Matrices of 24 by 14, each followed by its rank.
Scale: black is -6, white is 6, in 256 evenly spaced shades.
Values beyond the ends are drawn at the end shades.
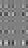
one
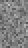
full rank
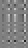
one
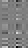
one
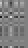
one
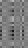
one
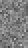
full rank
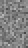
full rank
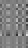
one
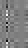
one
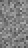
full rank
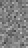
full rank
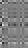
one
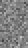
full rank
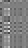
one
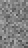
full rank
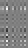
one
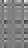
one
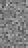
full rank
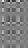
one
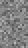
full rank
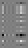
one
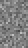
full rank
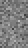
full rank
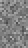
full rank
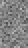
full rank
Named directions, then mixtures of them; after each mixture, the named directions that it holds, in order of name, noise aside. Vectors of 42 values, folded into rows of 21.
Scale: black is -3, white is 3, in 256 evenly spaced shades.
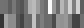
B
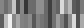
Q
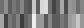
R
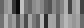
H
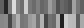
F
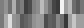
Q, R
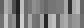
H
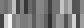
Q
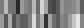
H, R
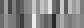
B, R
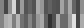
F, Q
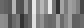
B, F, R
